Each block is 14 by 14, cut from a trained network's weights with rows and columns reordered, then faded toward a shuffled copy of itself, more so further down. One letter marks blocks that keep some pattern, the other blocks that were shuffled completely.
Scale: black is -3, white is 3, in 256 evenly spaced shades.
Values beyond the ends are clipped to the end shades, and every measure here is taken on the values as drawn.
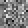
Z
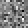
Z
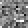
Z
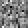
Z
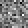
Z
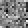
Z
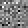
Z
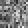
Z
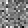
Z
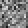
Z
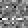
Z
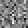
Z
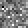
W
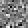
Z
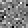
W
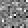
W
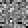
Z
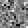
W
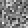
W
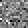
Z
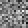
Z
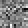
Z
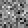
W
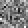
W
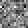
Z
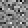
Z
